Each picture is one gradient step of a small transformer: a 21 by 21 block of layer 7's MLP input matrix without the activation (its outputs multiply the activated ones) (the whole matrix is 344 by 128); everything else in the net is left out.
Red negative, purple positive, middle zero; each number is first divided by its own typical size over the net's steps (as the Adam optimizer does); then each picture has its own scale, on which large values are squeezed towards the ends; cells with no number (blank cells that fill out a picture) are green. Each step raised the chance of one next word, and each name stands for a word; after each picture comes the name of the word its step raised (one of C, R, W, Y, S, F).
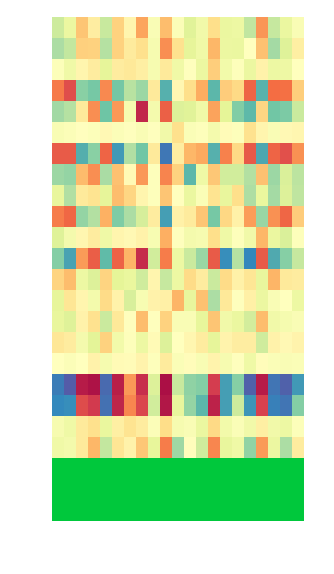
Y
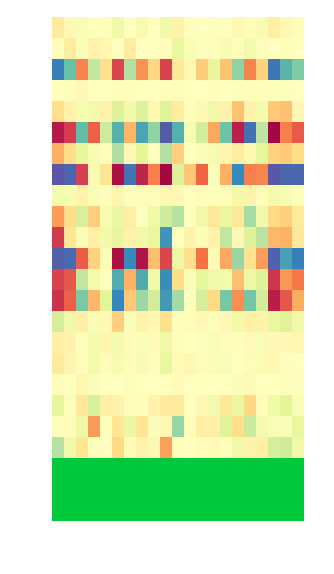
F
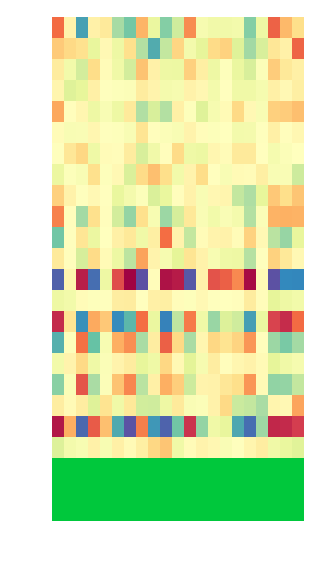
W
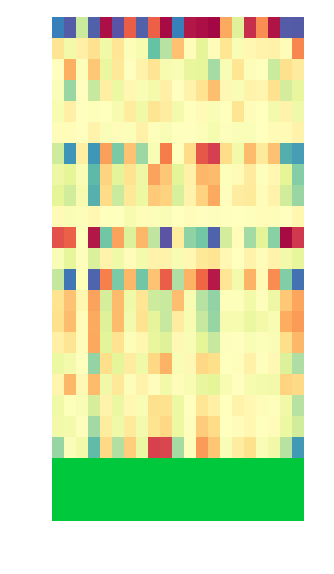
W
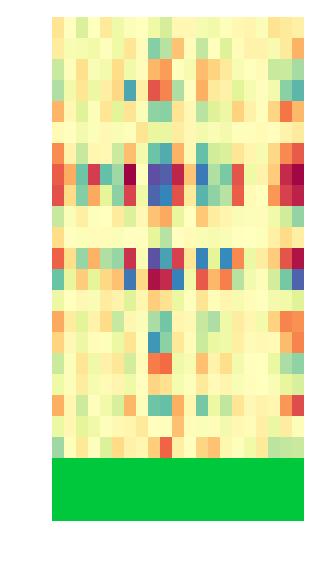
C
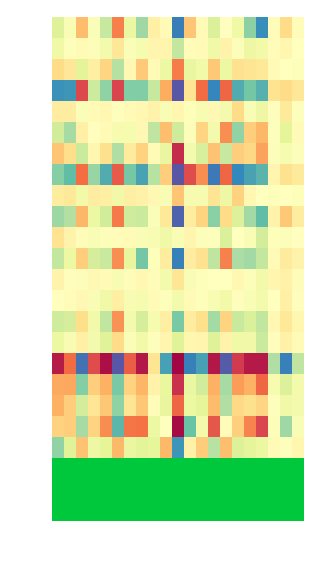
Y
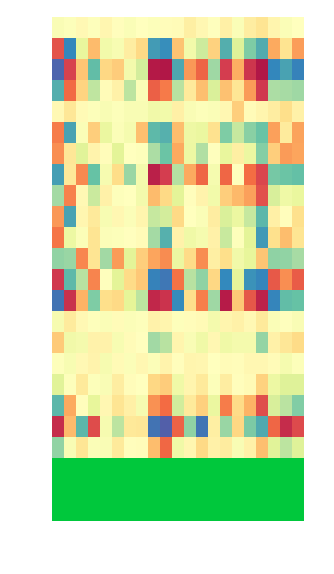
F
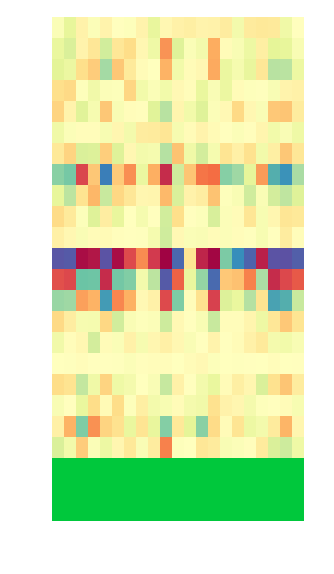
F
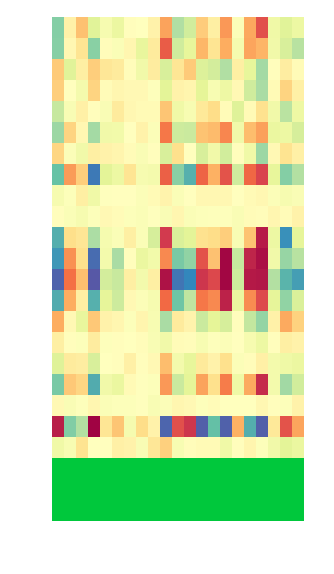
W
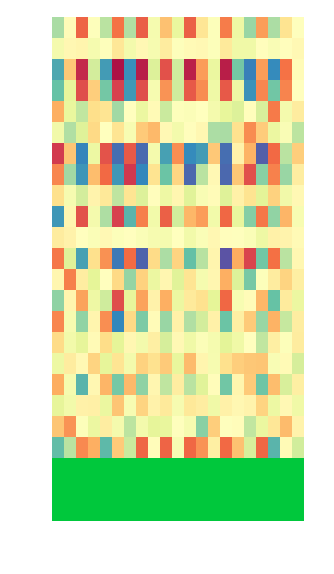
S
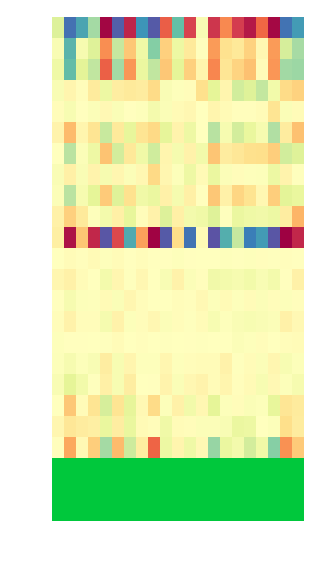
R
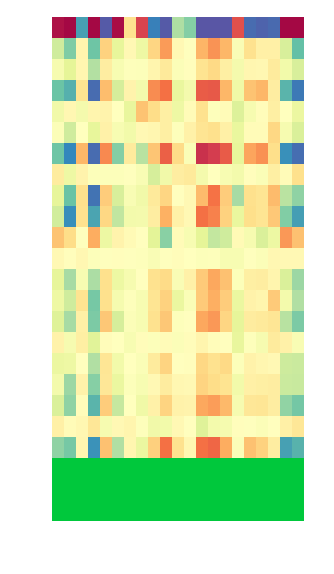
Y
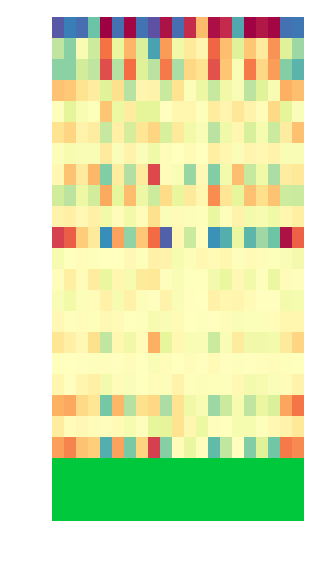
R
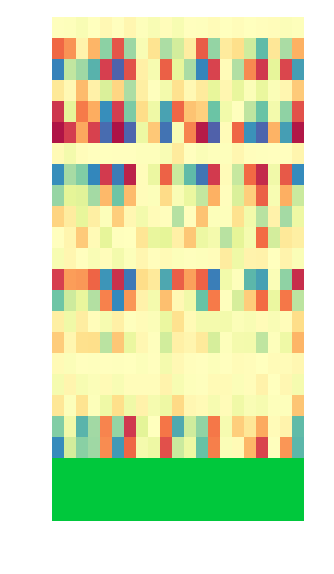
F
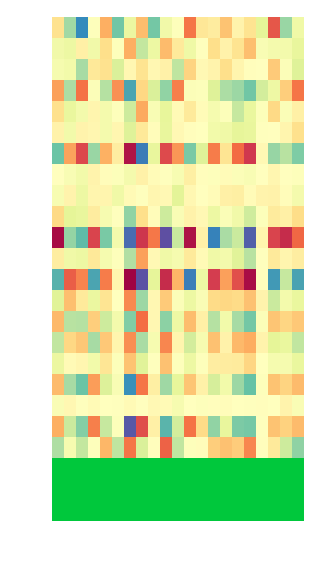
W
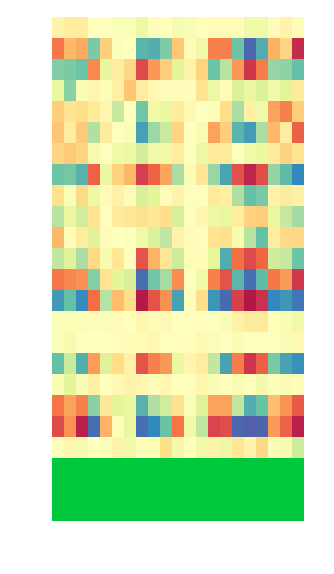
F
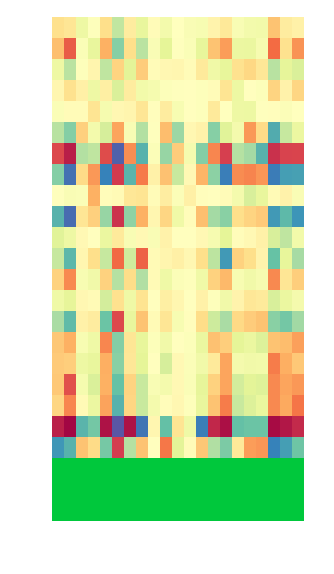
Y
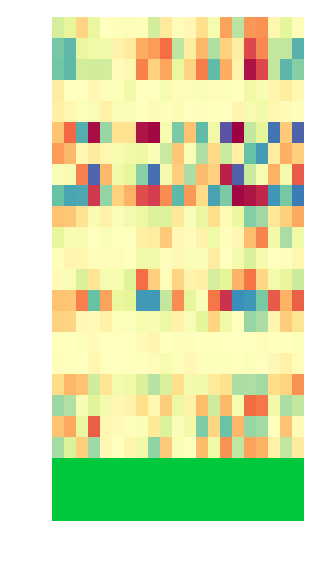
S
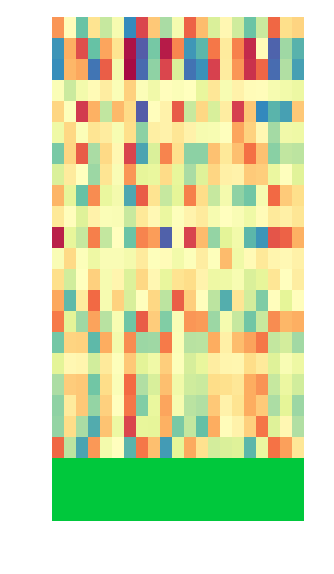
R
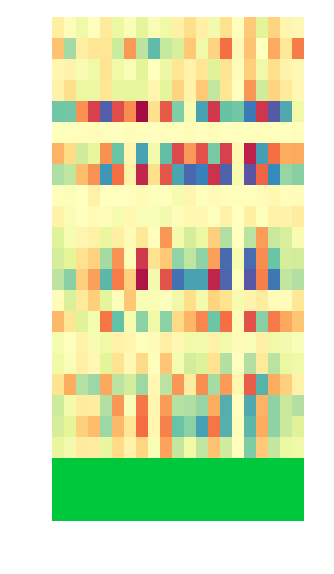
W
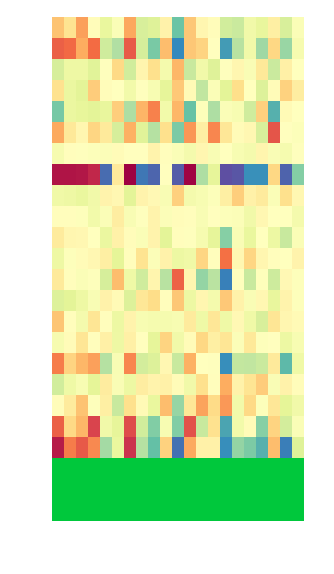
R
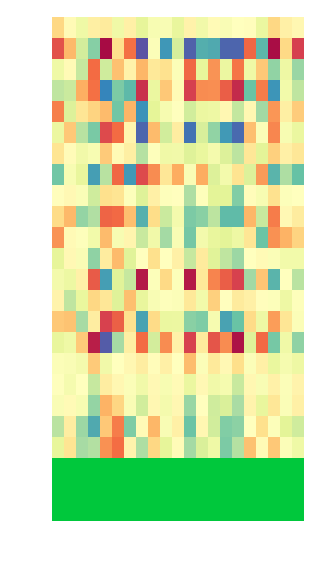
C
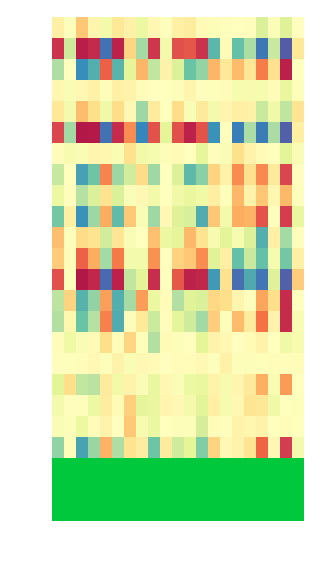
F
